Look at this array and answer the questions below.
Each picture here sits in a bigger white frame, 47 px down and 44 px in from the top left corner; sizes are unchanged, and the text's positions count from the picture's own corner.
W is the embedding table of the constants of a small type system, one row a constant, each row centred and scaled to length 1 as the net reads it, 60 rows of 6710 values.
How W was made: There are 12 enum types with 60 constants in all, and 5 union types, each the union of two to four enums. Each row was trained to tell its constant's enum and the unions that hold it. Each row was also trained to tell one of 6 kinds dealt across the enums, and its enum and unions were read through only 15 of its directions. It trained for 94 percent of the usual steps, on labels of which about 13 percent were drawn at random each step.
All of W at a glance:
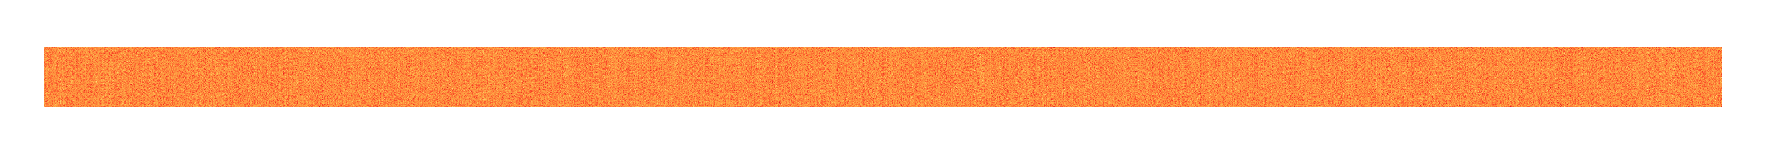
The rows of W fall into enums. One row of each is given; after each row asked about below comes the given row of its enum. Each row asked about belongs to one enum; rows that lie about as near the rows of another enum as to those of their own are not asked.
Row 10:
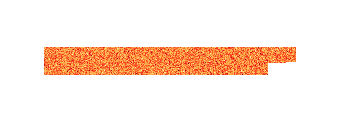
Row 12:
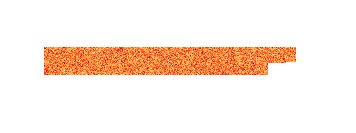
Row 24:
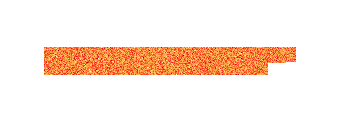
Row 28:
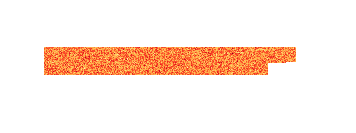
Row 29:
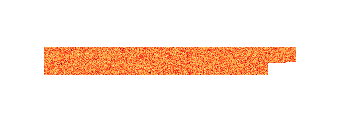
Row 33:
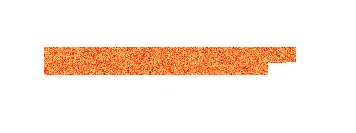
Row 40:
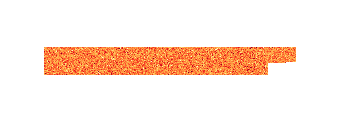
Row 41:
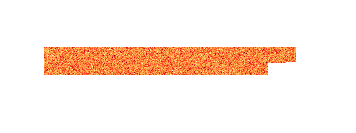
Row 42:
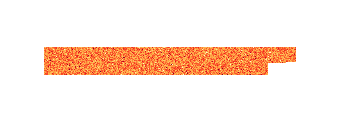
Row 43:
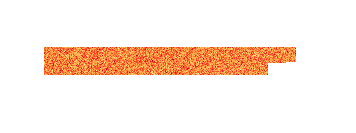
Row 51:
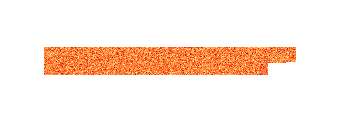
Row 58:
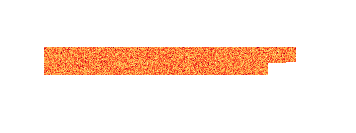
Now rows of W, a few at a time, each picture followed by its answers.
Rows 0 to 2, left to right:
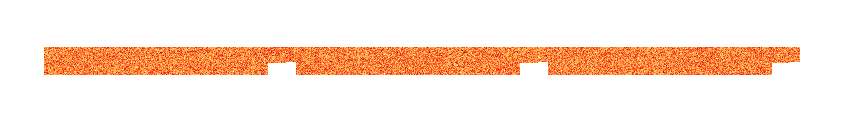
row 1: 28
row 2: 24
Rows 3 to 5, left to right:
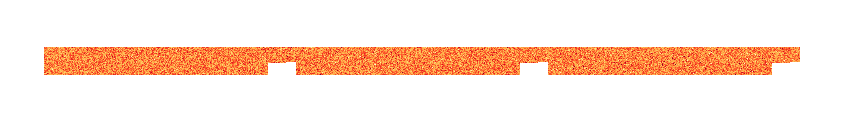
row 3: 58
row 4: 12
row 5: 42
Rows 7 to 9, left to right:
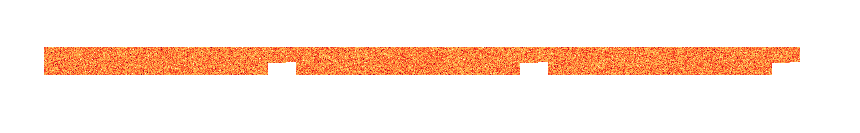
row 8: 28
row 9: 29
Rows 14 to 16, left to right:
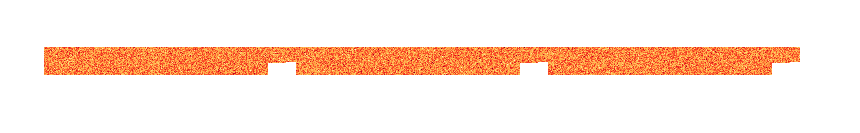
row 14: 24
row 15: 58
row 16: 29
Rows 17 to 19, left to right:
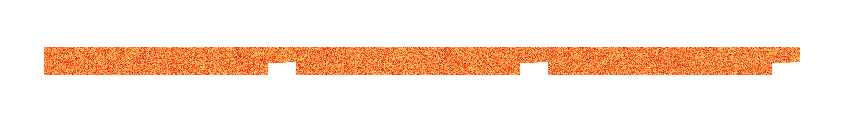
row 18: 24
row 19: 28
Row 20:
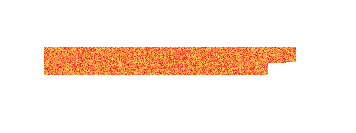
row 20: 40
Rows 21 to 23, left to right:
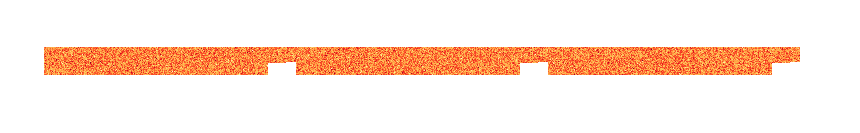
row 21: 58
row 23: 28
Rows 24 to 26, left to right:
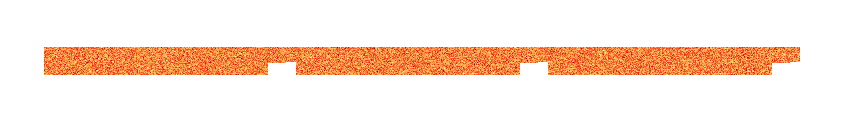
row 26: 40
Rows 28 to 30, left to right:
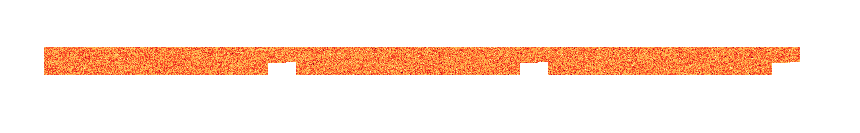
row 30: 10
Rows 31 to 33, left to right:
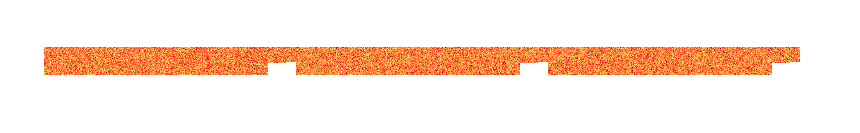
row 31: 10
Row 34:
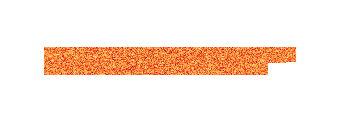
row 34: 58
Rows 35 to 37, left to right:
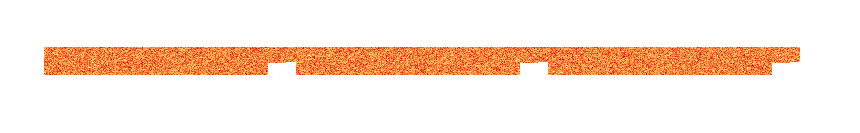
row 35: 10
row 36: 33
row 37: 24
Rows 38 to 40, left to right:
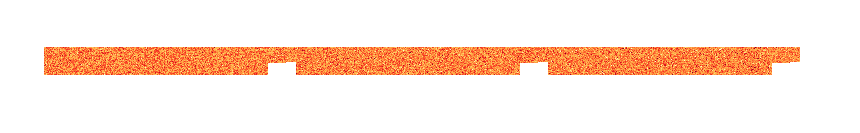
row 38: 28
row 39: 24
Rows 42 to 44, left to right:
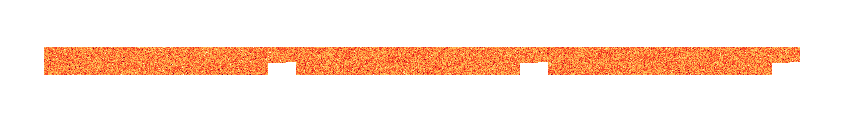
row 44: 43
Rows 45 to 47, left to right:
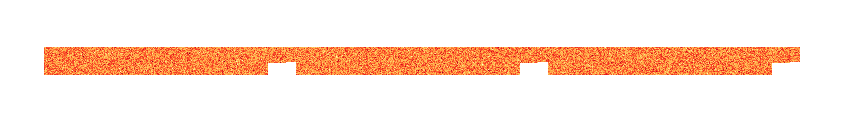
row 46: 58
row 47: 10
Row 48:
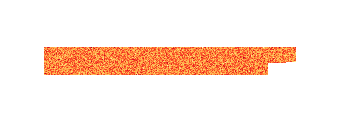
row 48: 40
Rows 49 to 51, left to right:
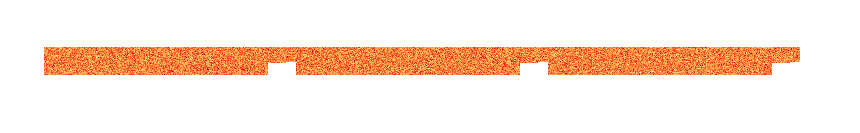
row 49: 12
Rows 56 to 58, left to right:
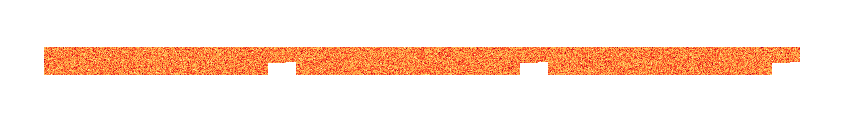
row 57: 29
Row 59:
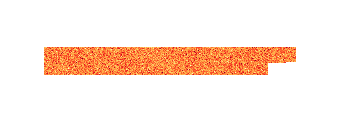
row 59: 51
